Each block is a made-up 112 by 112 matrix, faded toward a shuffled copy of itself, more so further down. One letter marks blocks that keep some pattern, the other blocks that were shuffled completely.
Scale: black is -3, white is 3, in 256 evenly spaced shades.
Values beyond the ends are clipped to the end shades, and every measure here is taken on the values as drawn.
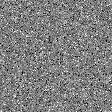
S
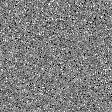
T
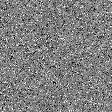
T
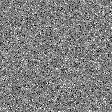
T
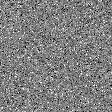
T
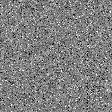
S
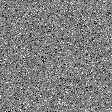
T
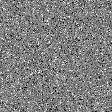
S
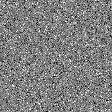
S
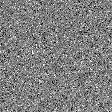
S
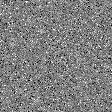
T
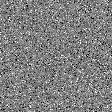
S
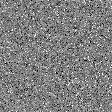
T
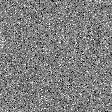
S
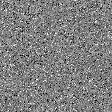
S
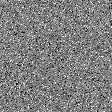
T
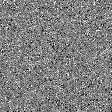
T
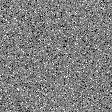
T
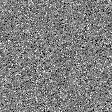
S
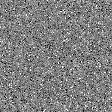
S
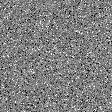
T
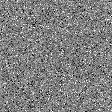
T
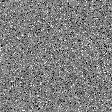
T
